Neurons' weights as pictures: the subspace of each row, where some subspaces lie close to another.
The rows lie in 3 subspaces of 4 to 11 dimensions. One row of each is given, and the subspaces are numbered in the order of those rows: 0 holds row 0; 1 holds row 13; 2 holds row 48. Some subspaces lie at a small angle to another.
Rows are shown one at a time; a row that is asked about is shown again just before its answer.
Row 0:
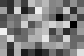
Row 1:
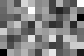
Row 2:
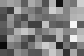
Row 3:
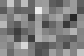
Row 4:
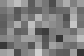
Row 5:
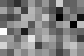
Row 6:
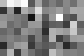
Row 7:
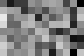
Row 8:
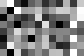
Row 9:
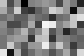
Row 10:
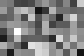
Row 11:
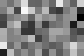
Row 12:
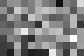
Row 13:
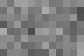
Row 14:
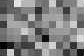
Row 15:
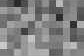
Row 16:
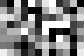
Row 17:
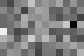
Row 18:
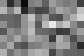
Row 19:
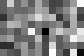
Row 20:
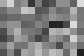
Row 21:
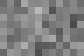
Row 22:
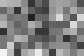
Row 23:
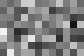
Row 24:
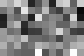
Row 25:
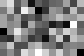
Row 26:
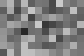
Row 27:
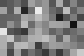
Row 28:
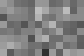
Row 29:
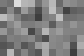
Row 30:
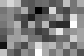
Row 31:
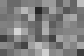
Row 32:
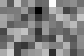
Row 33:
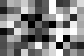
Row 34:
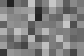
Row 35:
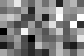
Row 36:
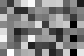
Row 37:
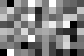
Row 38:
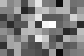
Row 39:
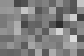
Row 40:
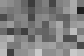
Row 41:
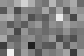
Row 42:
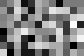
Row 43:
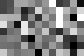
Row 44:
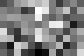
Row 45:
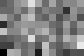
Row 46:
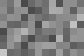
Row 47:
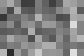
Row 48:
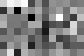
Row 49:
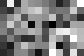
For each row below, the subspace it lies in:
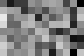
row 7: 1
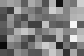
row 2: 1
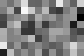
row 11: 1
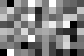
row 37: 1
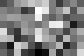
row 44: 2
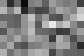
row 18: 1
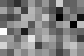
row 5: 0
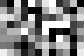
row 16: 2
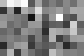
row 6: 2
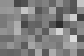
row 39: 1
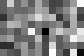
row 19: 1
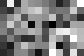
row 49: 1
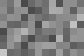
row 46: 2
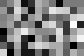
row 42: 0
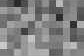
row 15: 2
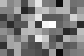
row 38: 1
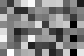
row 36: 2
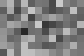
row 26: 2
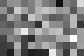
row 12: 2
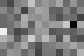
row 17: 0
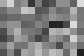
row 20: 2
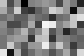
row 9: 1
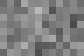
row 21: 1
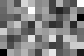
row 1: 2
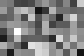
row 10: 0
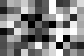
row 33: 1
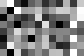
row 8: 1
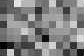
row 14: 1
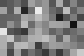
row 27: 0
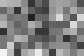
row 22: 2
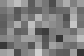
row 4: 1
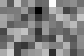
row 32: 2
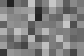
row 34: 1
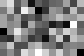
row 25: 0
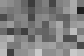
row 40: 1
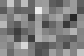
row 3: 1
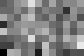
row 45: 1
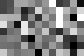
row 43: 1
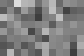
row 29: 1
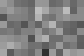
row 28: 1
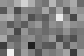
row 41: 0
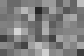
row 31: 0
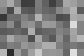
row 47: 1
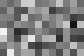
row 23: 0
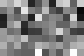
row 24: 1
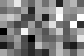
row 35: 0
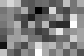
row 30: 1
